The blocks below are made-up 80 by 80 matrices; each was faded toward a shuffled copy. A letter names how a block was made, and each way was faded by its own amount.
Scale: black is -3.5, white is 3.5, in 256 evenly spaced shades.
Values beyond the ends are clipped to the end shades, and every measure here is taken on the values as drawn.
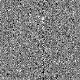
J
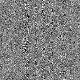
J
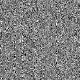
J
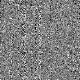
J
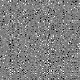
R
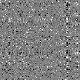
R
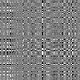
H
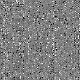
R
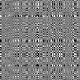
H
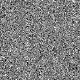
J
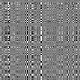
H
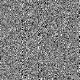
J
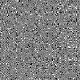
R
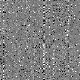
R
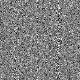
J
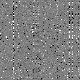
R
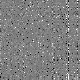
R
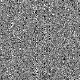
J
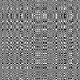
H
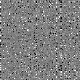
R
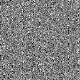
J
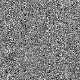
J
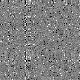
R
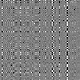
H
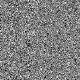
J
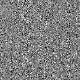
J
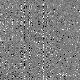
R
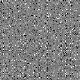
R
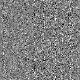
J
